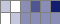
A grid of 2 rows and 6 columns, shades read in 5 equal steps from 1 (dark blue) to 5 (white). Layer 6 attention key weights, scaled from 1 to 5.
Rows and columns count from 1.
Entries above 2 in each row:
4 6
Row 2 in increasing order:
3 3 3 3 4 5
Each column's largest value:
5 5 3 3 3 3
